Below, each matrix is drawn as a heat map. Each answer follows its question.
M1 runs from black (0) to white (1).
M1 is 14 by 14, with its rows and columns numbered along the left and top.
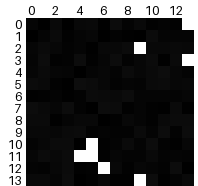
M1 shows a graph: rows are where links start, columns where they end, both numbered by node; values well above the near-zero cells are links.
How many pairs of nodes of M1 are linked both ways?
0
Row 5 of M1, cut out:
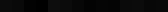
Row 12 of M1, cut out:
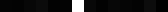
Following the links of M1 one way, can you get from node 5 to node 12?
no
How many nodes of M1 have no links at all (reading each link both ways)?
3
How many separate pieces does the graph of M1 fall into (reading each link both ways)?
6
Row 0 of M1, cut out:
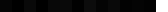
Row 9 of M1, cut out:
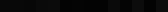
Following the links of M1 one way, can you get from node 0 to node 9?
yes
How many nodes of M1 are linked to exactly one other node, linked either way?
7
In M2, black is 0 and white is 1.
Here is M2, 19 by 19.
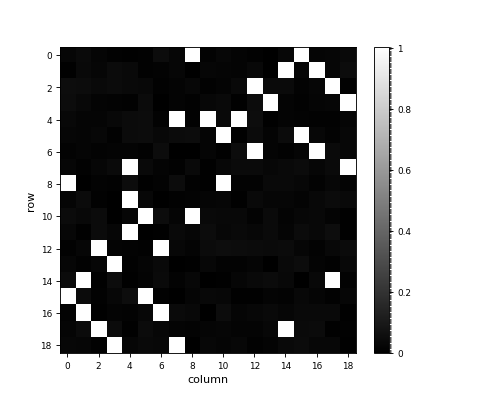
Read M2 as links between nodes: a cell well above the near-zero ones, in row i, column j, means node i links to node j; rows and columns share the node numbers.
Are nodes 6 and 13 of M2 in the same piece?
no
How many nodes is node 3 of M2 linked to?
2
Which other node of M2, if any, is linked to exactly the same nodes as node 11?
node 9
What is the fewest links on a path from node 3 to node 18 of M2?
1
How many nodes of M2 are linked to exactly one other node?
3
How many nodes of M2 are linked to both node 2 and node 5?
0
